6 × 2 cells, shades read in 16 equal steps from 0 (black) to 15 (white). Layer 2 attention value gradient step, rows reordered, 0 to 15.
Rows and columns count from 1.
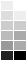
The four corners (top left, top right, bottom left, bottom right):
14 15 2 0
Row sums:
29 27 24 21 19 2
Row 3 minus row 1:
-2 -3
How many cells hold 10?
2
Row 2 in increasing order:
13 14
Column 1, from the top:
14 13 12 11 9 2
